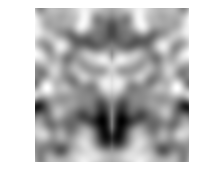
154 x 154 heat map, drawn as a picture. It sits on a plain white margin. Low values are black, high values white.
Ninth with the lowest average: bottom middle. Lone odd cells: none. Roughest part: bottom middle. Odd rows or columns: none. Mirror symmetry: left to right. Grain: smooth.
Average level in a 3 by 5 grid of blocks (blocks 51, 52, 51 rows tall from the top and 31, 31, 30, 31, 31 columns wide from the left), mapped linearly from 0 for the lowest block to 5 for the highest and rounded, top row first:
5 4 2 4 5 | 4 3 4 3 4 | 3 3 0 3 3
